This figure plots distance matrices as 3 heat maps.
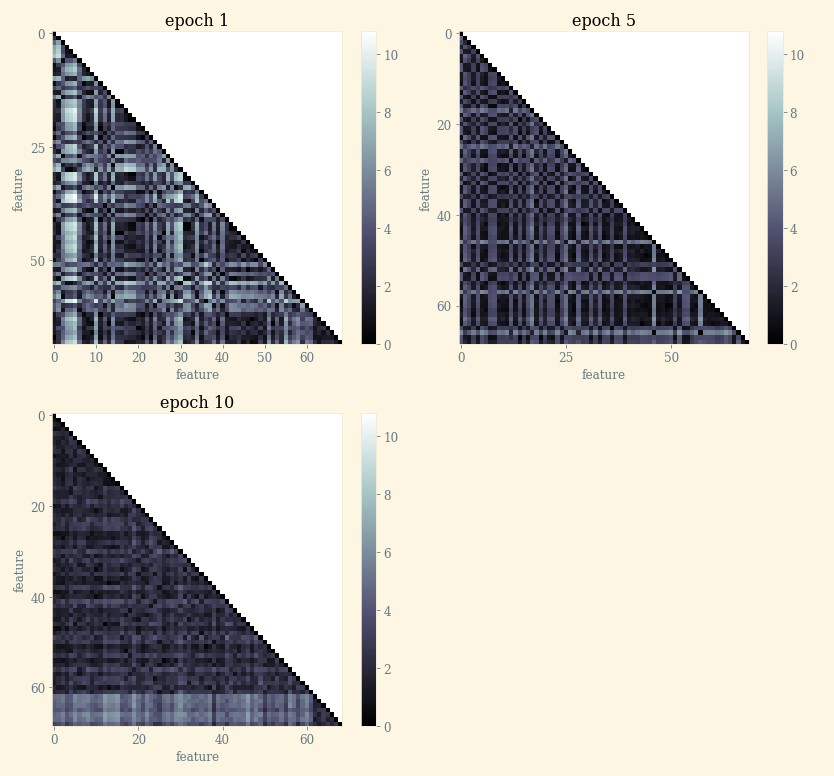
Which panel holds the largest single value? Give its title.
epoch 1
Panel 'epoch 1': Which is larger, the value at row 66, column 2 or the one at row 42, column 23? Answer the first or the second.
the first
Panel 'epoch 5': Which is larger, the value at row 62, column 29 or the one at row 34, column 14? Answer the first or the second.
the second
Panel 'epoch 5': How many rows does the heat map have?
69
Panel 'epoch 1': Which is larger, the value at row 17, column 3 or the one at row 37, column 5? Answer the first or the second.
the second
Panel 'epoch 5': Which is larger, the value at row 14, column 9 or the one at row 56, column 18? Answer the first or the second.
the first
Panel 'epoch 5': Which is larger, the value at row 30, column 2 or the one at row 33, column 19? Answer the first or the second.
the first
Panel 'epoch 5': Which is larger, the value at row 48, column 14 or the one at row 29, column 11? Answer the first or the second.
the first
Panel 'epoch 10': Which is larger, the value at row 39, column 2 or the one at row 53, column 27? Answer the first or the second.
the second
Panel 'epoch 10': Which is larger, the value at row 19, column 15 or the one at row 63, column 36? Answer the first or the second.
the second
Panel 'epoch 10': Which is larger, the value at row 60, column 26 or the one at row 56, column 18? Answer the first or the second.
the second
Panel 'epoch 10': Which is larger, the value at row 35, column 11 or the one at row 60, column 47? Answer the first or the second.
the first
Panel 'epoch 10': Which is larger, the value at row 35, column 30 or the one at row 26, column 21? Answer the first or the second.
the first
